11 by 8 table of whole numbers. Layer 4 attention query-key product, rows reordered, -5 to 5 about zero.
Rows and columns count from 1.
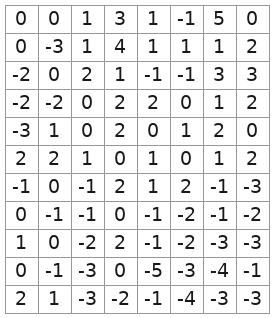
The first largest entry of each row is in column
7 4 7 4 4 1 4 1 4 1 1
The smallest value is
-5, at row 10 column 5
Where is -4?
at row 10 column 7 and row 11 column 6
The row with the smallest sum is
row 10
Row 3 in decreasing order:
3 3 2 1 0 -1 -1 -2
